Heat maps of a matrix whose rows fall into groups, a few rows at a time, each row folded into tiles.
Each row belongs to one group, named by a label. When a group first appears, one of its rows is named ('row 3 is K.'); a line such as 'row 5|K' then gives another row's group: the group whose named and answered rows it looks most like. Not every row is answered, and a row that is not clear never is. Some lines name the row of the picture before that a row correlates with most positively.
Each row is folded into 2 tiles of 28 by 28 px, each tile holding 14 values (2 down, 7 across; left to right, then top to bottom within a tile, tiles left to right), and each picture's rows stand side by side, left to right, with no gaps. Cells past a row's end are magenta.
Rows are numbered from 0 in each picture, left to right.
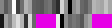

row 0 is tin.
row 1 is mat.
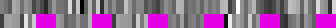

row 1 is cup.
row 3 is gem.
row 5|gem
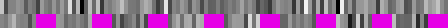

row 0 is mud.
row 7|mat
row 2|gem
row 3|tin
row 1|cup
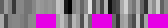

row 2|gem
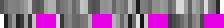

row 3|gem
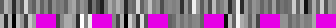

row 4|tin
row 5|cup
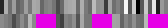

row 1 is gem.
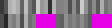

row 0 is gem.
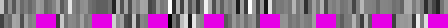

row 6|tin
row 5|cup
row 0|mud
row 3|mud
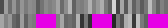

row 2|mud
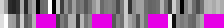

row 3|mat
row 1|mud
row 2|tin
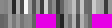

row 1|gem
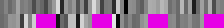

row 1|mud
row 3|cup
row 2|mat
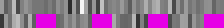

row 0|tin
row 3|mud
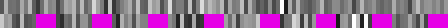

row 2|gem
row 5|mud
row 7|tin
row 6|tin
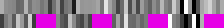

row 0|tin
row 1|tin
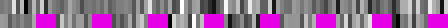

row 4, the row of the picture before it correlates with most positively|0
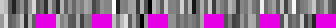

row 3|cup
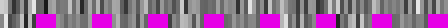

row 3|tin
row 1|cup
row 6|mud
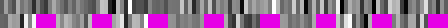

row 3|cup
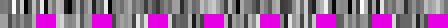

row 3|mat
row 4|mat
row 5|gem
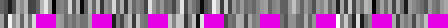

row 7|mat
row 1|cup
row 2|mud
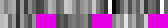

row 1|gem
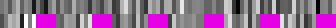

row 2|gem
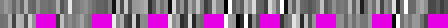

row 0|tin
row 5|mud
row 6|cup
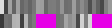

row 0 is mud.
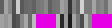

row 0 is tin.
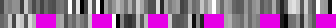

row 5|gem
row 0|tin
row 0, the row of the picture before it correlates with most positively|1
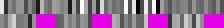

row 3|tin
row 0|mud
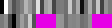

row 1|cup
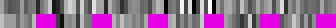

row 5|mud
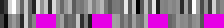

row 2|cup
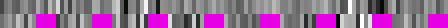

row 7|mud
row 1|mud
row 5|mat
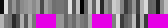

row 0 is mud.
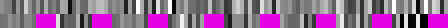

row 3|mud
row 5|mat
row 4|gem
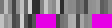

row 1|mud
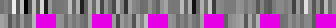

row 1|cup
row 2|mat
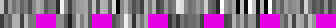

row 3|gem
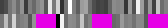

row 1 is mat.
